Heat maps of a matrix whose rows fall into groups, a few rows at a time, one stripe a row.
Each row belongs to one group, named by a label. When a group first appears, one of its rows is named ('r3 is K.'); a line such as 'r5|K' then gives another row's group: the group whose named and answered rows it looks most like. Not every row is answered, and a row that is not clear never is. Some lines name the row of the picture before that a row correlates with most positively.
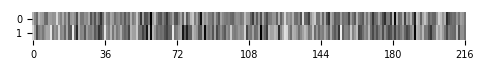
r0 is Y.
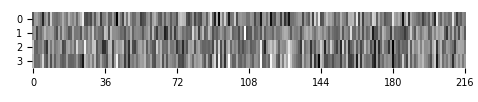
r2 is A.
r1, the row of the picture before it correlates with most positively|1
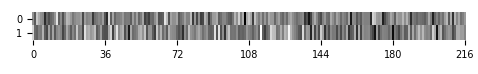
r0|Y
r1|A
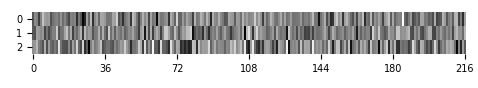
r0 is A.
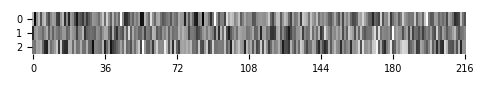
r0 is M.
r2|Y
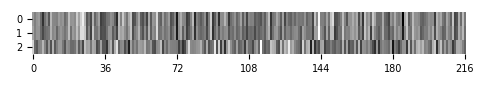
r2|A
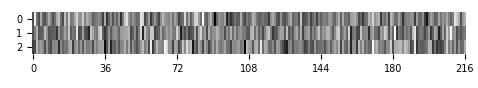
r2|Y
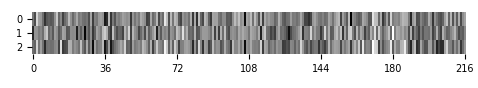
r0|Y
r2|Y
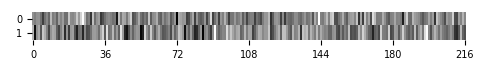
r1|M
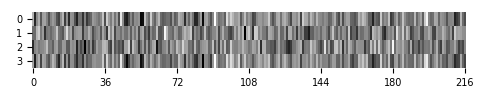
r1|Y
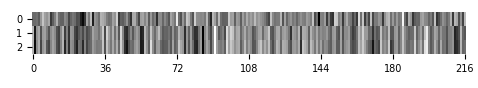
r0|A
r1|M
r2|M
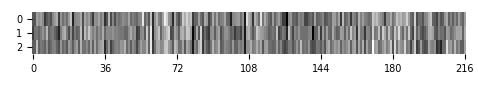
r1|Y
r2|Y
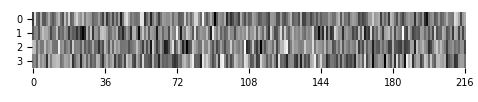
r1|A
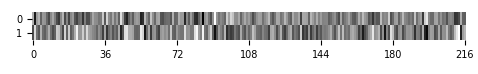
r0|M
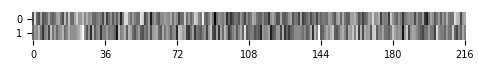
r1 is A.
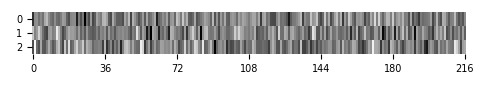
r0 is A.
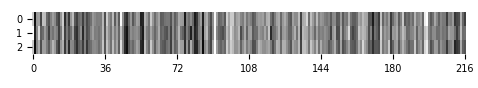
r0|M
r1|M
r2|M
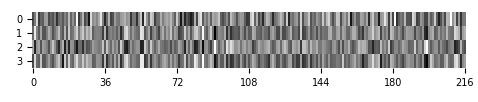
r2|M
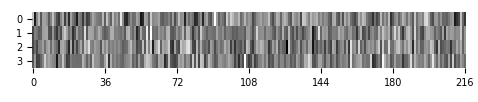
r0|M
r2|Y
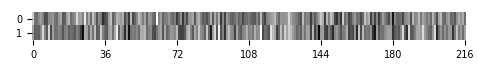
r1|A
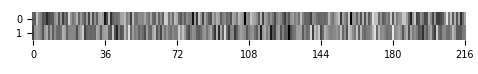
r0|Y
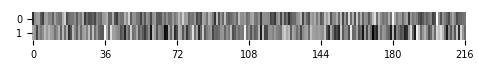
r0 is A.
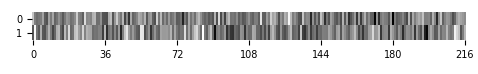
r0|A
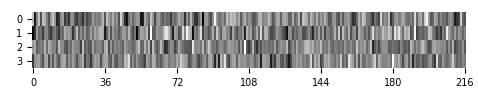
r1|Y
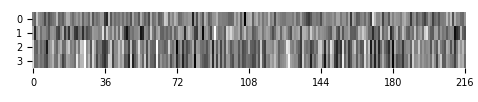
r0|Y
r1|M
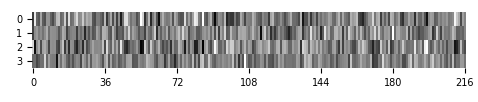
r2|M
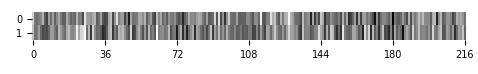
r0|A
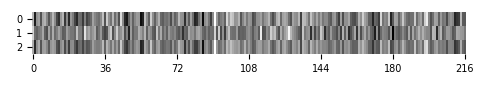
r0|M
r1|A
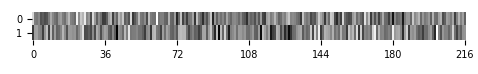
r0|A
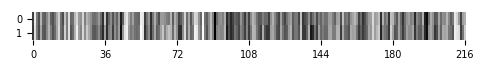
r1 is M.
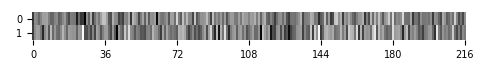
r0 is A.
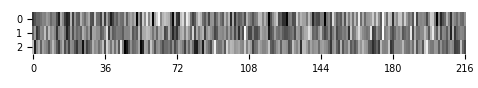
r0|Y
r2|M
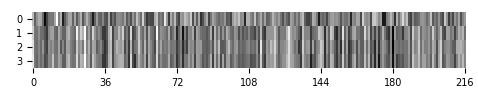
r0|Y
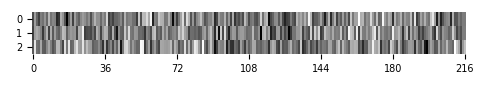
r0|Y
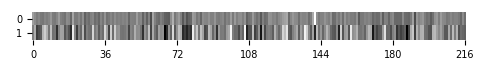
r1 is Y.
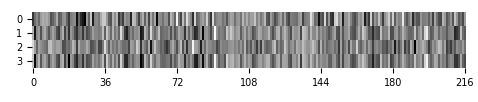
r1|M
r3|M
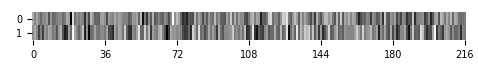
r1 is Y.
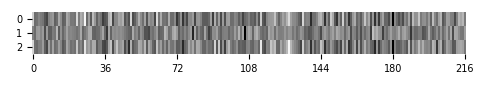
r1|Y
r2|A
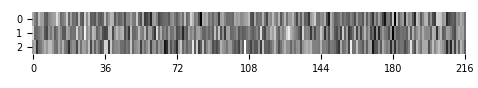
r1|A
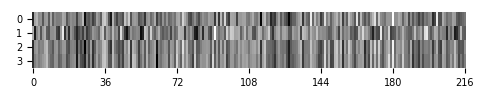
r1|M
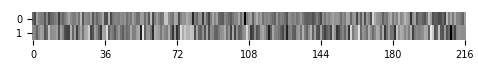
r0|Y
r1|Y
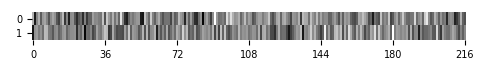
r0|M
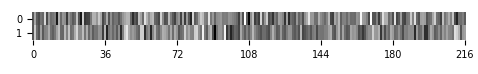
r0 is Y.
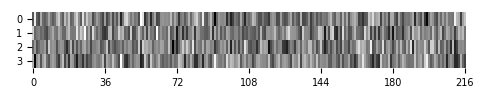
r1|A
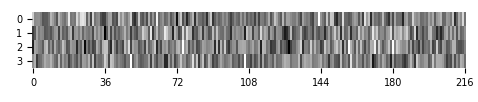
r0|A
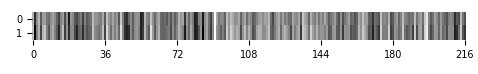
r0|M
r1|M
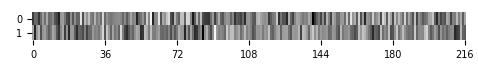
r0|Y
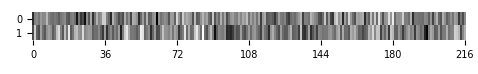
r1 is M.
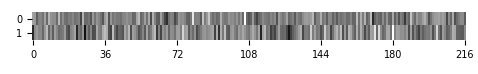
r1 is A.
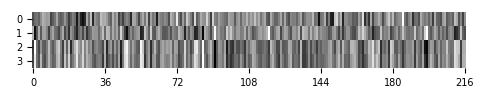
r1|M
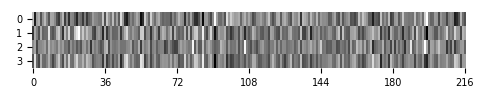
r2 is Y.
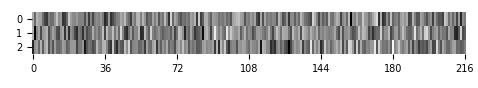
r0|Y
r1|M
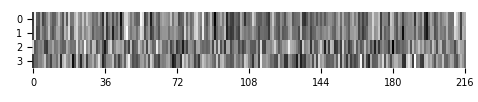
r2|A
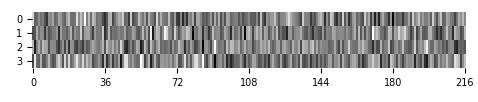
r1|Y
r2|M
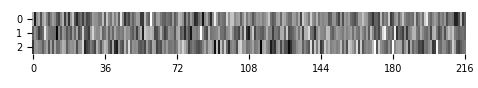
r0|M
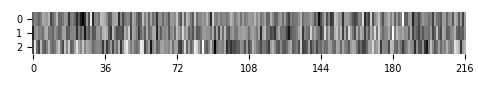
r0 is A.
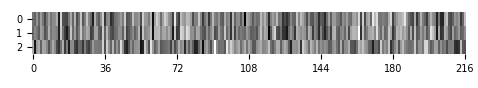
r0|Y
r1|Y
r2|M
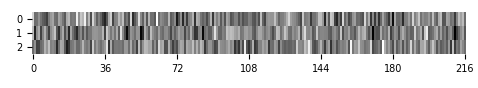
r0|A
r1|M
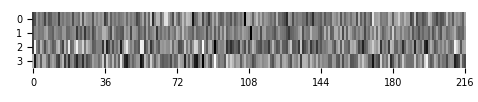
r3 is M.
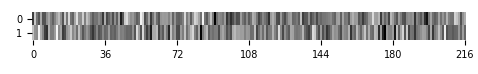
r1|Y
